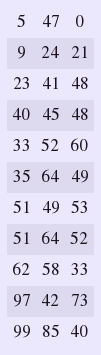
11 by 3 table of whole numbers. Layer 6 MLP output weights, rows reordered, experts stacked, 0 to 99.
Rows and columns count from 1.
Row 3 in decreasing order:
48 41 23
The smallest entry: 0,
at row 1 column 3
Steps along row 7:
down up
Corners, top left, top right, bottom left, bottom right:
5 0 99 40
